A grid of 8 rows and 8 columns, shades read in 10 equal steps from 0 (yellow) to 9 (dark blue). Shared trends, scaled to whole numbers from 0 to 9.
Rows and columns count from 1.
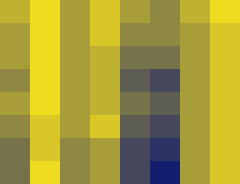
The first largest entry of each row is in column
6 5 5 6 6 6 6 6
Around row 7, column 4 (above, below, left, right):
1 3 4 7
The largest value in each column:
5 1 4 3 7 9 3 1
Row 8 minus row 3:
2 0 1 1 2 4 0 0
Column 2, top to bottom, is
0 0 0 0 0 1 1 0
